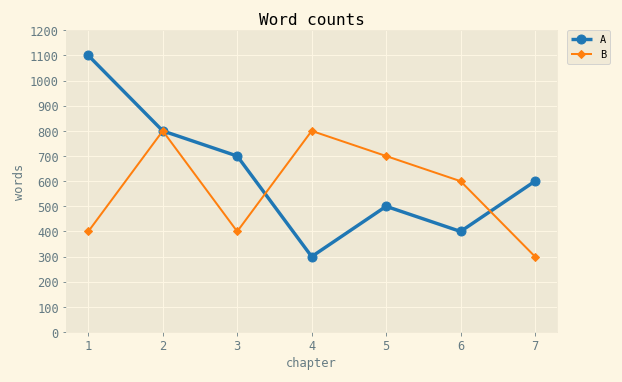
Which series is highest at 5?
B
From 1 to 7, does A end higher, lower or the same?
lower
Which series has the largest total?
A
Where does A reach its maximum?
1
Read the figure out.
Title: Word counts
x-axis: chapter, ticks 1 2 3 4 5 6 7
y-axis: words, ticks 0 100 200 300 400 500 600 700 800 900 1000 1100 1200
Legend: A, B
Values:
A: 1100 800 700 300 500 400 600
B: 400 800 400 800 700 600 300
